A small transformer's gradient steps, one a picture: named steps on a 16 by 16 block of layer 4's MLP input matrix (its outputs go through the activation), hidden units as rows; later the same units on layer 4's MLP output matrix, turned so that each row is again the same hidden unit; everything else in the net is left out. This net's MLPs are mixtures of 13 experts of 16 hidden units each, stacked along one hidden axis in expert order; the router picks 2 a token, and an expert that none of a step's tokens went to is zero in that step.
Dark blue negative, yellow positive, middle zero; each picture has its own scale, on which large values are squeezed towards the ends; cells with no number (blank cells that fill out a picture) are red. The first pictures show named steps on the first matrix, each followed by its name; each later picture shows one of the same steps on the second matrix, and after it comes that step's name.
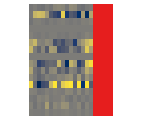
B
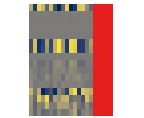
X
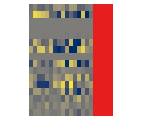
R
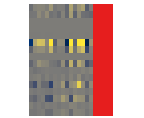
R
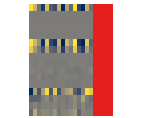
X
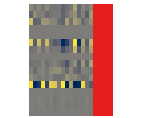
B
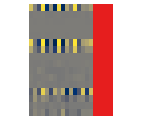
X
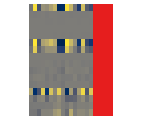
X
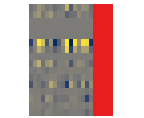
R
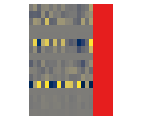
B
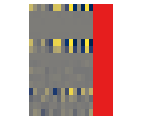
X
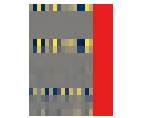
X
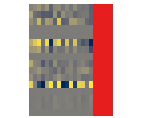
B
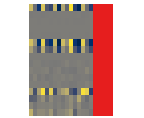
X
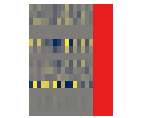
B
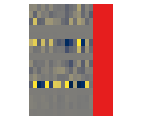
B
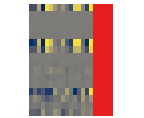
X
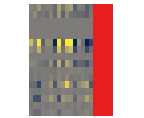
R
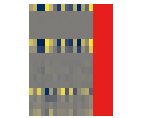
X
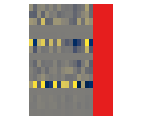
B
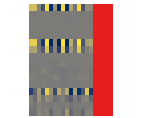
X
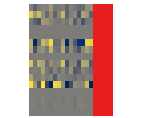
B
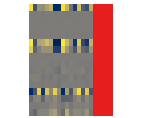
X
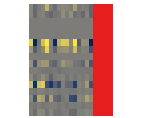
R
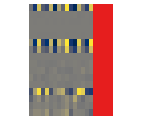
X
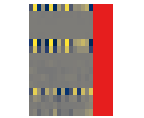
X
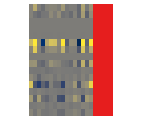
R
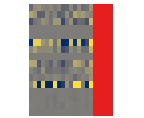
B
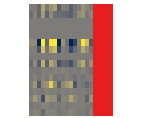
R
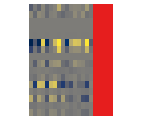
R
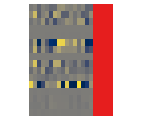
B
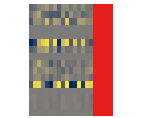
B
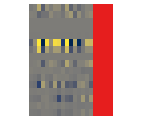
R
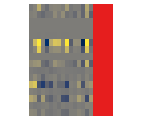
R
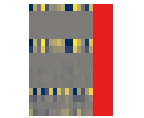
X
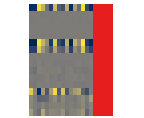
X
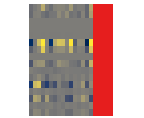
R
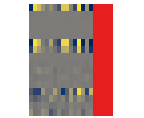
X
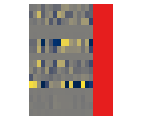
B
